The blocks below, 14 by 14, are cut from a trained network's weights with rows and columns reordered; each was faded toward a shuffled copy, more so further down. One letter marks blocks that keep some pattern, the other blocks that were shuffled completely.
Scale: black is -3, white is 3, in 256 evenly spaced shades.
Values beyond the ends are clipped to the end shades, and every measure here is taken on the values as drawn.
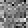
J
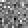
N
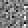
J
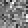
N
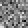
N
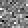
N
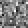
J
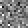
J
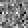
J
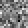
J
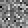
N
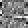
J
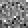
N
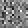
J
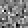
N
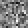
J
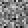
N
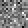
N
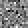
N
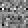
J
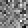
J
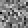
N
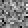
N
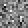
N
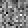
J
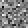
N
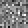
N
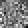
N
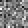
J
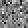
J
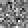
N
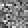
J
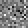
J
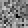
N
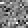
N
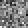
N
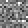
N
